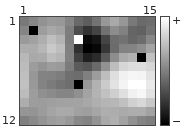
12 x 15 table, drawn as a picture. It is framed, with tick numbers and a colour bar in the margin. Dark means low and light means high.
The top middle is the ninth with the lowest average. Four lone cells stand out: one far higher and three far lower than their neighbours. Neither half mirrors the other. The top middle is the roughest part.
